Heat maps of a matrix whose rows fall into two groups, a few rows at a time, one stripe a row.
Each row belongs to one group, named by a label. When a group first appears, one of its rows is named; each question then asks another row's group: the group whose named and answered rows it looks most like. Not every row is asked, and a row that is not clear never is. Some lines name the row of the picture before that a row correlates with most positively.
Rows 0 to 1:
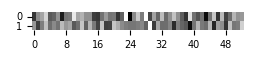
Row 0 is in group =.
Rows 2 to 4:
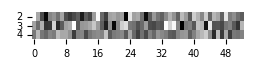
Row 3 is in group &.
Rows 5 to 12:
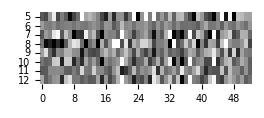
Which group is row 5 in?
=
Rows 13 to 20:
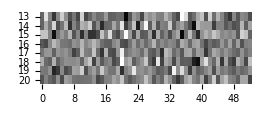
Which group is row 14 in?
=
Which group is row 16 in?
=
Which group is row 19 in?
&
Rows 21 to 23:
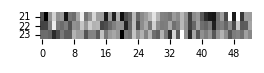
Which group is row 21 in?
=
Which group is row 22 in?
=
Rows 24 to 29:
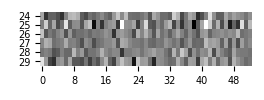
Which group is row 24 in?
&
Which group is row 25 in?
=
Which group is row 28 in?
&
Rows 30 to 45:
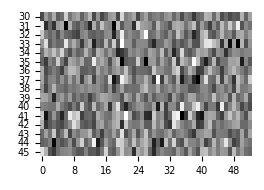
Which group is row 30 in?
=
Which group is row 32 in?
=
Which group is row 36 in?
&
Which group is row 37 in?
=
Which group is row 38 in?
=
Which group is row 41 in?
&
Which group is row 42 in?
&
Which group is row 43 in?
=
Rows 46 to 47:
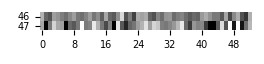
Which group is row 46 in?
=
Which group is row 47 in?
=
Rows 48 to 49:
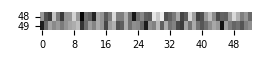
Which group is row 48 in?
&
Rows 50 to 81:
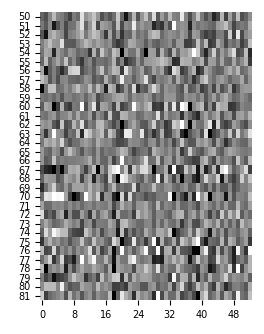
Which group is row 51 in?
&
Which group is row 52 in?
=
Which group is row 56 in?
&
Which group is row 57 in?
=
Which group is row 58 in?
=
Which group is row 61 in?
=
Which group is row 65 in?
&
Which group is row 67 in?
&
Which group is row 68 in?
=
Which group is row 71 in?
=
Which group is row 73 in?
=
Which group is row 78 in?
=
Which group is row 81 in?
=
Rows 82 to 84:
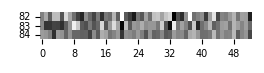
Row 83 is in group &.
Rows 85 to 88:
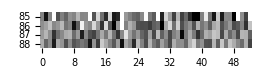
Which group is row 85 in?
=
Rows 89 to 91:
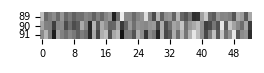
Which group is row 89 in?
=
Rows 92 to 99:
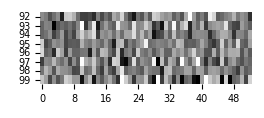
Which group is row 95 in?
=
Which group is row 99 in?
=
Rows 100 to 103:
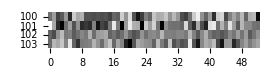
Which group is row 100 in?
&
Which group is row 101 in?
=
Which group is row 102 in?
=
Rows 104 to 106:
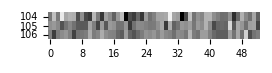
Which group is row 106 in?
=
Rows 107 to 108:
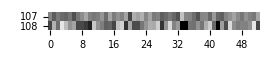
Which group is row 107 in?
&
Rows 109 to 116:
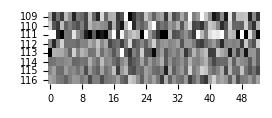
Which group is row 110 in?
=
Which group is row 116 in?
=
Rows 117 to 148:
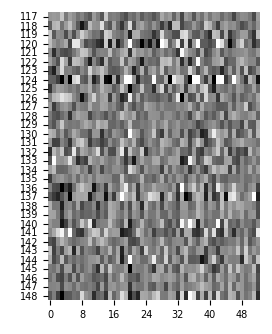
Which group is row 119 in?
&
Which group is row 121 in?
&
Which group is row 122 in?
&
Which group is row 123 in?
=
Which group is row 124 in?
&
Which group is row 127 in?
=
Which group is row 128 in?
&
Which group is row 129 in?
=
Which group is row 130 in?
=
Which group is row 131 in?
&
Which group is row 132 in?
=
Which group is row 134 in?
=
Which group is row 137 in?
&
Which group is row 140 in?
&
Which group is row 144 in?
=
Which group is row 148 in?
&
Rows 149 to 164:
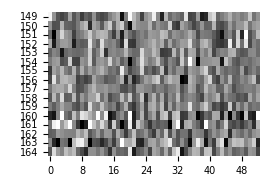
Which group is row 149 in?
=
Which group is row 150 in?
&
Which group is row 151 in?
=
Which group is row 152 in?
=
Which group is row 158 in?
=
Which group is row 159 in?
=
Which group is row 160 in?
=
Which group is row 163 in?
&
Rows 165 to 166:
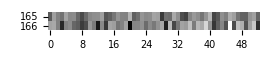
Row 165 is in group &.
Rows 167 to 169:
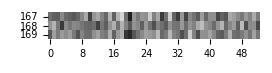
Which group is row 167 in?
&
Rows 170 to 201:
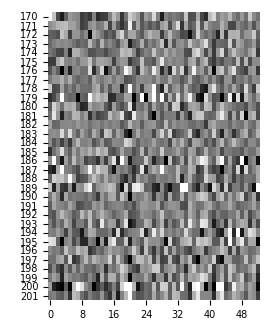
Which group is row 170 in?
=
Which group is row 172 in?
&
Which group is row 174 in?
&
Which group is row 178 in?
=
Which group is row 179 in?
=
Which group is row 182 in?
=
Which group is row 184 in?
&
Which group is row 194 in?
=
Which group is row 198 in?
&
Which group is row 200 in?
&
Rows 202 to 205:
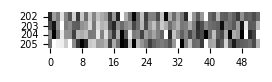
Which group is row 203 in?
=
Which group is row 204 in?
=
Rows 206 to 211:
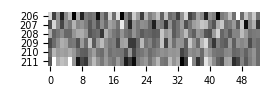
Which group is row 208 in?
&
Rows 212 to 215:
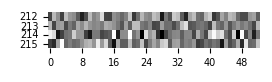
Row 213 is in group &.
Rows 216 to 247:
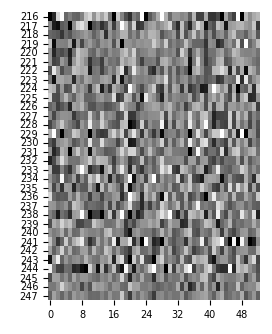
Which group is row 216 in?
=
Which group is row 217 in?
&
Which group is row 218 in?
&
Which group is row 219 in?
=
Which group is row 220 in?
&
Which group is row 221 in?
&
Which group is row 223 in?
=
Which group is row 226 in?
&
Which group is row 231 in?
&
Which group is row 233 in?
&
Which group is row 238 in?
&
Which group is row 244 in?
=
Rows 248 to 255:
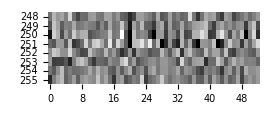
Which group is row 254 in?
=
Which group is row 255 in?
=
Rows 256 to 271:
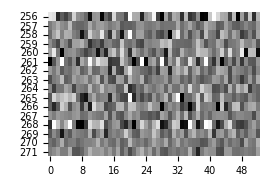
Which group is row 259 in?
&
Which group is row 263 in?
=
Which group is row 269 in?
&
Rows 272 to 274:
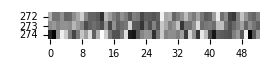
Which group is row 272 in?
&
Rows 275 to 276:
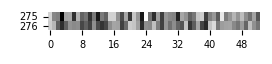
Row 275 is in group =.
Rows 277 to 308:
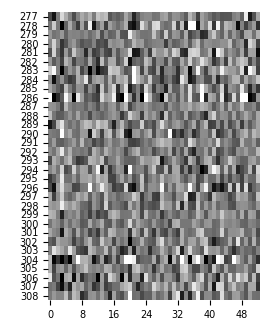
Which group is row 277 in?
=
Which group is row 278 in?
&
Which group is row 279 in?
=
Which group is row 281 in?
&
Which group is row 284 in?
&
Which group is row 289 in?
=
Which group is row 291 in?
&
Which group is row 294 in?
=
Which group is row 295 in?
=
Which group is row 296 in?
=
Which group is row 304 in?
&
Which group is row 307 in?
&
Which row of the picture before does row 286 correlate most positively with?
275
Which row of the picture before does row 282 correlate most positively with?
275
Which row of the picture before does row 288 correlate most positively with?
276
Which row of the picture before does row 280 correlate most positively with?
276
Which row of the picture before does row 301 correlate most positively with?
275
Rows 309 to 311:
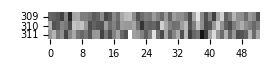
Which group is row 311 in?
=
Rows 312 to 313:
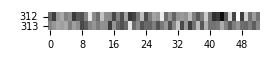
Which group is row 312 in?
=
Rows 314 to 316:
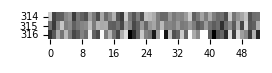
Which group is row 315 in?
=
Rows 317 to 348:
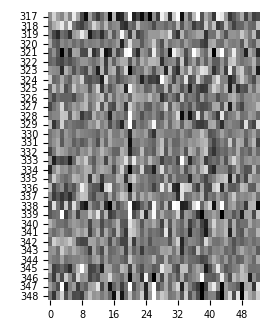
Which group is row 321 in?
&
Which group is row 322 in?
&
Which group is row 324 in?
&
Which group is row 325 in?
=
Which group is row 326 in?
&
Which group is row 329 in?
=
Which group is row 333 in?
&
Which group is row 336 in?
&
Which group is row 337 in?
&
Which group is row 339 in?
=
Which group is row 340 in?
=
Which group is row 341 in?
=
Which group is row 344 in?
=
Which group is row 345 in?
&
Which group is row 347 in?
=
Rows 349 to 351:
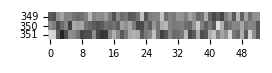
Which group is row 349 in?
=
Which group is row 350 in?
&
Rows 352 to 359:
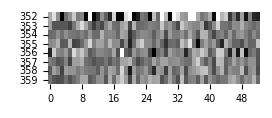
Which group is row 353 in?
&
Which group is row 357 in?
&
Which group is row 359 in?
&
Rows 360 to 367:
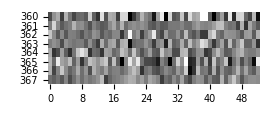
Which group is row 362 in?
=
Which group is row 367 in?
&
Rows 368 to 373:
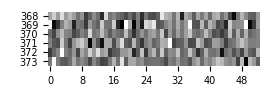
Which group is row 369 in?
=
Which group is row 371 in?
&
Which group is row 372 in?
=
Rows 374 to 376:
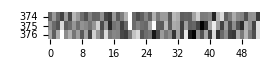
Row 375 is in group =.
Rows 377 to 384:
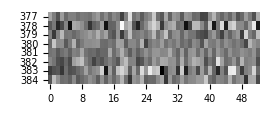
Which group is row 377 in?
=
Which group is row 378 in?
&
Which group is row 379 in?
=
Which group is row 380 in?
=
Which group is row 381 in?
&
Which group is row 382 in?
&
